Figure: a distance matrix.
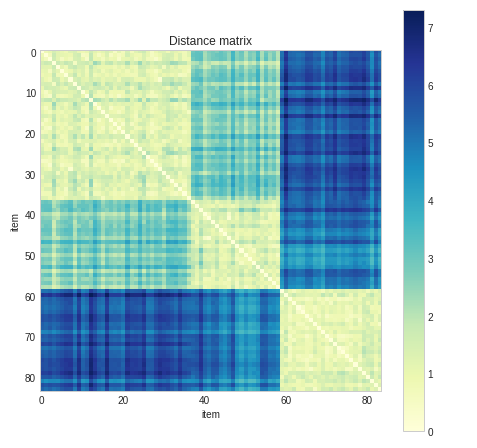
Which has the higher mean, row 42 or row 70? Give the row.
70
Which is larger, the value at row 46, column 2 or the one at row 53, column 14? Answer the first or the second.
the second
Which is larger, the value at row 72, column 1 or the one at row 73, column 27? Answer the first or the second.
the first
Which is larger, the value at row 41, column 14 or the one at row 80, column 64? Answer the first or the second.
the first
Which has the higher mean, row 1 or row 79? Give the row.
79
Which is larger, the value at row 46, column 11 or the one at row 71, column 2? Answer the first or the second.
the second
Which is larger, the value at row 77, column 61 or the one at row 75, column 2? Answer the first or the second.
the second
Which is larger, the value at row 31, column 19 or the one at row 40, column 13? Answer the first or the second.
the second
